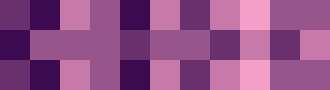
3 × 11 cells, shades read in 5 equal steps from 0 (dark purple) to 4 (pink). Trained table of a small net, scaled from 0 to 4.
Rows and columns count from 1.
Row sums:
21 19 21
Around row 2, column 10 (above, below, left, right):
2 2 3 3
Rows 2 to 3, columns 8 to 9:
1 3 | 3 4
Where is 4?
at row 1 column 9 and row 3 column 9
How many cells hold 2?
11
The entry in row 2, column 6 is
2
